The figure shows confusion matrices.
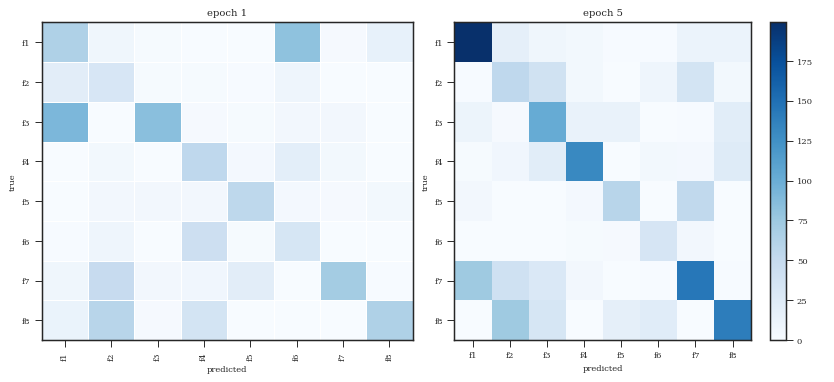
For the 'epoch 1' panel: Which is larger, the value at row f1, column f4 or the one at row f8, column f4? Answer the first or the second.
the second
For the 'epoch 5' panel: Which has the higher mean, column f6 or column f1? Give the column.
f1
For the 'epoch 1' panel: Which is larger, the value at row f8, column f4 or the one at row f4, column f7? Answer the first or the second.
the first
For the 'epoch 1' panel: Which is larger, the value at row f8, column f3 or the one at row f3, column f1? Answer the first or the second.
the second
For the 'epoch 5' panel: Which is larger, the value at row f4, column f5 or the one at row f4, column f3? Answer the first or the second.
the second
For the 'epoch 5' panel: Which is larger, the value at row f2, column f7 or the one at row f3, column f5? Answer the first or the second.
the first
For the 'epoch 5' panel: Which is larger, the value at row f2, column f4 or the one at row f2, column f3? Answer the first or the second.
the second
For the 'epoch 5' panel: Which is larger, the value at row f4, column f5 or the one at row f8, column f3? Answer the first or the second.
the second
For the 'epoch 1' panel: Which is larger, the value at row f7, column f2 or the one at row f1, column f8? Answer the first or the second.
the first
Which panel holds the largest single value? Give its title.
epoch 5
